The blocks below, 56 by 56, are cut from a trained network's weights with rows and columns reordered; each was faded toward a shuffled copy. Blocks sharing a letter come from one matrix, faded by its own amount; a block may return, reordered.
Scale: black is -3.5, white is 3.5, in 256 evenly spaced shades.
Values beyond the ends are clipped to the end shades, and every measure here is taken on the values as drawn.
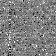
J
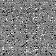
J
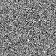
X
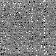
J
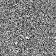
X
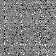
J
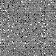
J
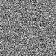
X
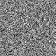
X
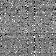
J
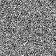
X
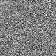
X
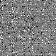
J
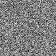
X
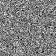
X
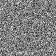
X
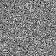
X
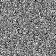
X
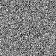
X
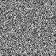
X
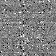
J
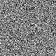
X
